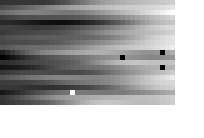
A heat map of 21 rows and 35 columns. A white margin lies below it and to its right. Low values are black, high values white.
Lone odd cells: 4, 1 higher and 3 lower than their neighbours. Slope: up to the right. Average level on the scale: 50%. Ninth with the highest average: top right. Grain: streaks across.
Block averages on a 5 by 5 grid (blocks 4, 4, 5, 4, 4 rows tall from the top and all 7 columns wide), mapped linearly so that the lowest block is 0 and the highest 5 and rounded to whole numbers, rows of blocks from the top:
1 1 2 4 5
0 0 1 3 5
0 1 3 4 4
0 1 2 3 4
0 1 3 3 4
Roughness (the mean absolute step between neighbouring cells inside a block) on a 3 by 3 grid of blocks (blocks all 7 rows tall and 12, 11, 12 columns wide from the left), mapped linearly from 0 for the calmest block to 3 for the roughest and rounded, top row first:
1 2 0
0 0 3
1 2 0
